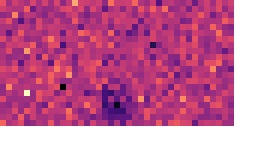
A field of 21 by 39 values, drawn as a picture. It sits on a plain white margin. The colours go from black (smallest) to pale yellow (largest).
The halves do not mirror each other. No row or column stands out. No overall slope runs across the table. The distribution is heavy-tailed on both sides. The ninth with the lowest average is the bottom middle. On average the colour sits 50% of the way up the scale. A single dip lies in the bottom middle. No regular stripes run through it.
